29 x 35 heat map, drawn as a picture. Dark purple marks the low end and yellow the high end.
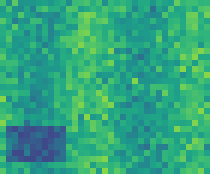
In the bottom left lies a patch that is lower than the rest. Upright stripes repeat 2 times across the table. The bottom left is the ninth with the lowest average.
